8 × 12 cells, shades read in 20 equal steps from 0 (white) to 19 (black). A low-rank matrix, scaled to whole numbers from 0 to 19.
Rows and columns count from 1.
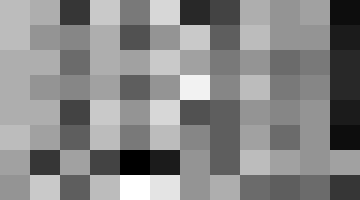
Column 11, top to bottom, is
7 8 10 9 8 8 8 11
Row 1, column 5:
10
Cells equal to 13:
2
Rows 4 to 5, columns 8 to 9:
9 5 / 12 8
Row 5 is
6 6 14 4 8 3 13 12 8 9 8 17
